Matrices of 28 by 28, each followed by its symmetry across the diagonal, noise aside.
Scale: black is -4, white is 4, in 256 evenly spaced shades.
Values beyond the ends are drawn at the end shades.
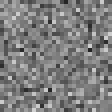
symmetric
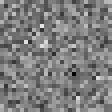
symmetric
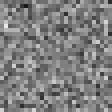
antisymmetric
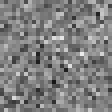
antisymmetric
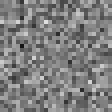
antisymmetric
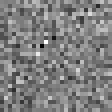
antisymmetric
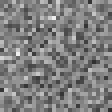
symmetric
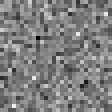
symmetric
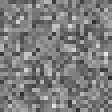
symmetric
